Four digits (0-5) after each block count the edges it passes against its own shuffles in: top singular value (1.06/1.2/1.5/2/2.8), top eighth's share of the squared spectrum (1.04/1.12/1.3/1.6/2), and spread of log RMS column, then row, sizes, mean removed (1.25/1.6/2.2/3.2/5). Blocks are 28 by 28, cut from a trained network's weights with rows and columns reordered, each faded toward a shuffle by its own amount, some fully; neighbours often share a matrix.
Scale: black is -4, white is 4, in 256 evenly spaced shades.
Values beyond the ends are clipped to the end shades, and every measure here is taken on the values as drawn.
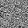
3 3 0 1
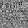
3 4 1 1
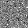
0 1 0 0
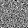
2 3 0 1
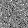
0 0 0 0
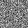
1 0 0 0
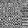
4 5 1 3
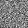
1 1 0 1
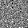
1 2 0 0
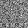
2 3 0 0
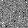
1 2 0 0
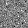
0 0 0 0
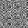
3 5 2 2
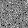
0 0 0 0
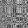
4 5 3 0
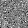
1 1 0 0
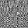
3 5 2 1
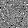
0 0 0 0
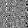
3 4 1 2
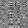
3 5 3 1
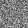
1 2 0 0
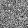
1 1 0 0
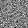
1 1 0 0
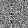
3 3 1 0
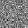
3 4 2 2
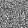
2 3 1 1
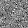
0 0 0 0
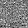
2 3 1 0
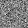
0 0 0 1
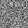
3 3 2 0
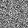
1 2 0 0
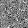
1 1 0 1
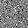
1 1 0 0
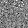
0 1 0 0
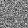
3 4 2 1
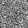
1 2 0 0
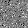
0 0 0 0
